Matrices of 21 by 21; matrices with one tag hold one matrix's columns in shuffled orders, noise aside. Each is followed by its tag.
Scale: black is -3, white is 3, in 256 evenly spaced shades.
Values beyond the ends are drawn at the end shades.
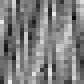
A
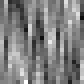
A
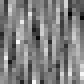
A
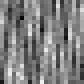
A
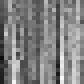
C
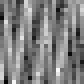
A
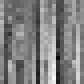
C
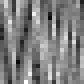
A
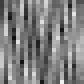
A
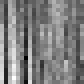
C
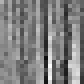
C
